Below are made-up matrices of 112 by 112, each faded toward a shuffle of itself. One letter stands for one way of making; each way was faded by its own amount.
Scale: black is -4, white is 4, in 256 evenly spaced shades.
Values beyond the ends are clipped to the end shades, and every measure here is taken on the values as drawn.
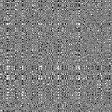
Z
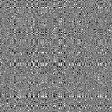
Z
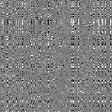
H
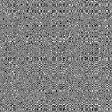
Z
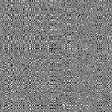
Z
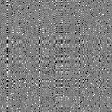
H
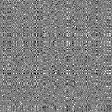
Z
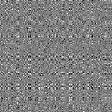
Z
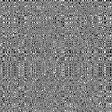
Z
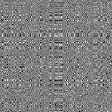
Z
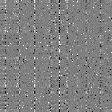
H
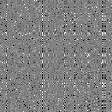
H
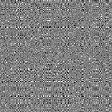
Z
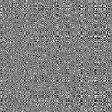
Z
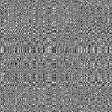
Z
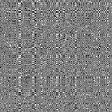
Z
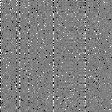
H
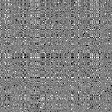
Z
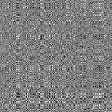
Z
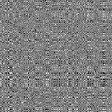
Z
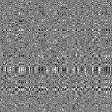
Z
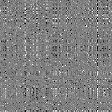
H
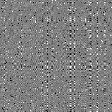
H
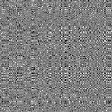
Z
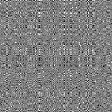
Z
